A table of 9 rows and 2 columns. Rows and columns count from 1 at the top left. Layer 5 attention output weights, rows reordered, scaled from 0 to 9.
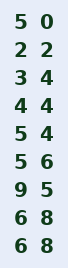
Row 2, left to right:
2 2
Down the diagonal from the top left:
5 2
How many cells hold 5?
4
